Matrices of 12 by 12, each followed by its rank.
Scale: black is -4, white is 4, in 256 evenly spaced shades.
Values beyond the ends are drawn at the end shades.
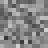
full rank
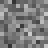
full rank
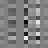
one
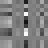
one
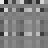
one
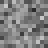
full rank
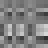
one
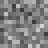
full rank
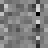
two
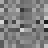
two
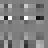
one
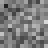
full rank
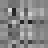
two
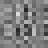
two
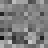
two
